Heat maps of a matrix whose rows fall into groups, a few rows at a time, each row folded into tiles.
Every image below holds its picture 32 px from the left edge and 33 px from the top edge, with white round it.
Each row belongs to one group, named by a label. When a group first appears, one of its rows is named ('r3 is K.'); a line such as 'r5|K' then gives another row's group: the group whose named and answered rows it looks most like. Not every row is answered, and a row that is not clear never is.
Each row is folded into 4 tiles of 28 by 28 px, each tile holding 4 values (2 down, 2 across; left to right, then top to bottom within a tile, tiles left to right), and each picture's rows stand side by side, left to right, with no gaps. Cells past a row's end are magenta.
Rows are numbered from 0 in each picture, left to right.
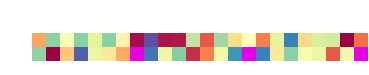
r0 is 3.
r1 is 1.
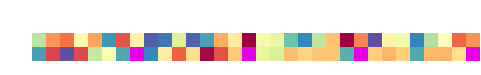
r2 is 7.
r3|7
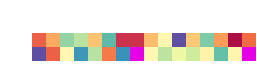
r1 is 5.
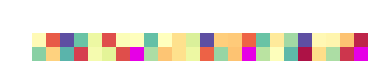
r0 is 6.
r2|6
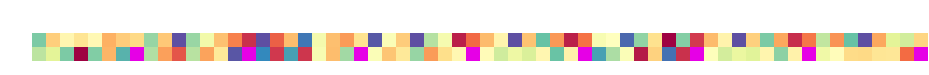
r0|1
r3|7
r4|5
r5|6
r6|5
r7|6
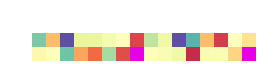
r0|6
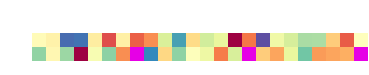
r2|7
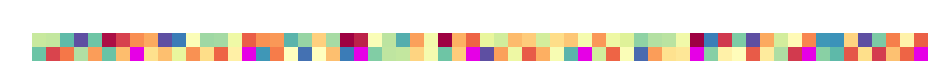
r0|7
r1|3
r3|5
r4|1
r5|3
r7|7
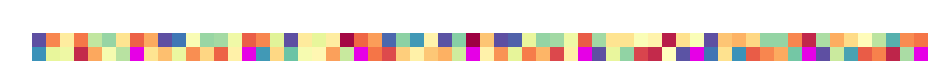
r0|1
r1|3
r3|3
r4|3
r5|1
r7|1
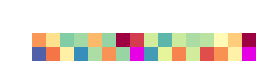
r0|3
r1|7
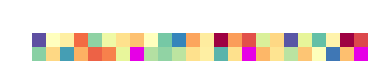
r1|5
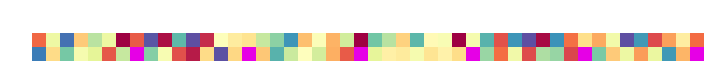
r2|5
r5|6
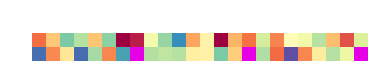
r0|3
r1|5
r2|1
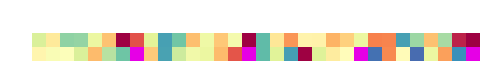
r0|7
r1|5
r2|1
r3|3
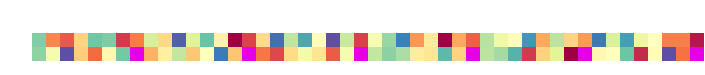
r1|5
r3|5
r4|6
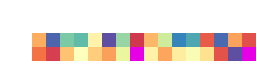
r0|3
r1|3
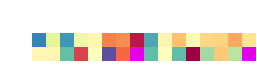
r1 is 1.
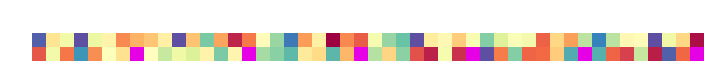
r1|5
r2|5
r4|1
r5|7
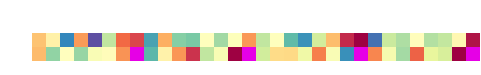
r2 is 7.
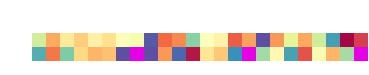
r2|1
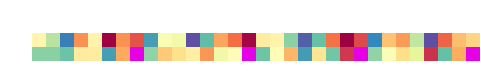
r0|5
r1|7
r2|7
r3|7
